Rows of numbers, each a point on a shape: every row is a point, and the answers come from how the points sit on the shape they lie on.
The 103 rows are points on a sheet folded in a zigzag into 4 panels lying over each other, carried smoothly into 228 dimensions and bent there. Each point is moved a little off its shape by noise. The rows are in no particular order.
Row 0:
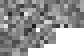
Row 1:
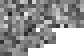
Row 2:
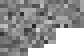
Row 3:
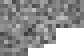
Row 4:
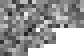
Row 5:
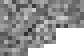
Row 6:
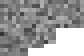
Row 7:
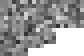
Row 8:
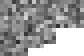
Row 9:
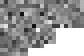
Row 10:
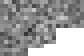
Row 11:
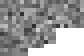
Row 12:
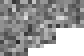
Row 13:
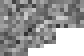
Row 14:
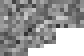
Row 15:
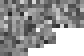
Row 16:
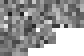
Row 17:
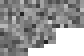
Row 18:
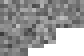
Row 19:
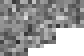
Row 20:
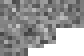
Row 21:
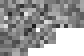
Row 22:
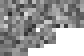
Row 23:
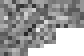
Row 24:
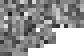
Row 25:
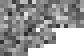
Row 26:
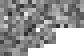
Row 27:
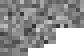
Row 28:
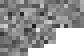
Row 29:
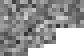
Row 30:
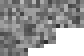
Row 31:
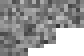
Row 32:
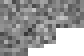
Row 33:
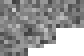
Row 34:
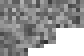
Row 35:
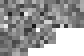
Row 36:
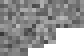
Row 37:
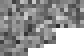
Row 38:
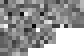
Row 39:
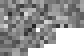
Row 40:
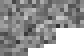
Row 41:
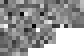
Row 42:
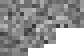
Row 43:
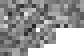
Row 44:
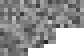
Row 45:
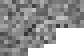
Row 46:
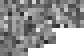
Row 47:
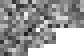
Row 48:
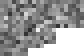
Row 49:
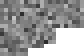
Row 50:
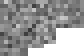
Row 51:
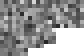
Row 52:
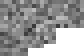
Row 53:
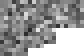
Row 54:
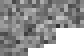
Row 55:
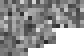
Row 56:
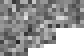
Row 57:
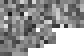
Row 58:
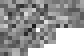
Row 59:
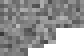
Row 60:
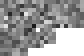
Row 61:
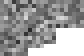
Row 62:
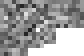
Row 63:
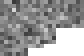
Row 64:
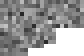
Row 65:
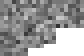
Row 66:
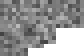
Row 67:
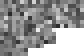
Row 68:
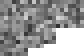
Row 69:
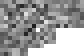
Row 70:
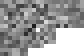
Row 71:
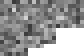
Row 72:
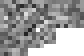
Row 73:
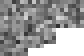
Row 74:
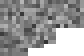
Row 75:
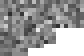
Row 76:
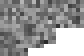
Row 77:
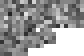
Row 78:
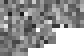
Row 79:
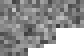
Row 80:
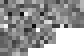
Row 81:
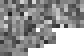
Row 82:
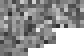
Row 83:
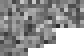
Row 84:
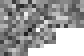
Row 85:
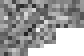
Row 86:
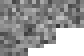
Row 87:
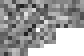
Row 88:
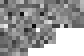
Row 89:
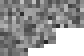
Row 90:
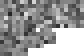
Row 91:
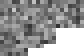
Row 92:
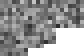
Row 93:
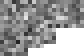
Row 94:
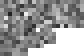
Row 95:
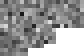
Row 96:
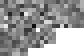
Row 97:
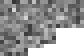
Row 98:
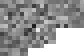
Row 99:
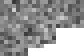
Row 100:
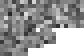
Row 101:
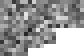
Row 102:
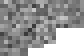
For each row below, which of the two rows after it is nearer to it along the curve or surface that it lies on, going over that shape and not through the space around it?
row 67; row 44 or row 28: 44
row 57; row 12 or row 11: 12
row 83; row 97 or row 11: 97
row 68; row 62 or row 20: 20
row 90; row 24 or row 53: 24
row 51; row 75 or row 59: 75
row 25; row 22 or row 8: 8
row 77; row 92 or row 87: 92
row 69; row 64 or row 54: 64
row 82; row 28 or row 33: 33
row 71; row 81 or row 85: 81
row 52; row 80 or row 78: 80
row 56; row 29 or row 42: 29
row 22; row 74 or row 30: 30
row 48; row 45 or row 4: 4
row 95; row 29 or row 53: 29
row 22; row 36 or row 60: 60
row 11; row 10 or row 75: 10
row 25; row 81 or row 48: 81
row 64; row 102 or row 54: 54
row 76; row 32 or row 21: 32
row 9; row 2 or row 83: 2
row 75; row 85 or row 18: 85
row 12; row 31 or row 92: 92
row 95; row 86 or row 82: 86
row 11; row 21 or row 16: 21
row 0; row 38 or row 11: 38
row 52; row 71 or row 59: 59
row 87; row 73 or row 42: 42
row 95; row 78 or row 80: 80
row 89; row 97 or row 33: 33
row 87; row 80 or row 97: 80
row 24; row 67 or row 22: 67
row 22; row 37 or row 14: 14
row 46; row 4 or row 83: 83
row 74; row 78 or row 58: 58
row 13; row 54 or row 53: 54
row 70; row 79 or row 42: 42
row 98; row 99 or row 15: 99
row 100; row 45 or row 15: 15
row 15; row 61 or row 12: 12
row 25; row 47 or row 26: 47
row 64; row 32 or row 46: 32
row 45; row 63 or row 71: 63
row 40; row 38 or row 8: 8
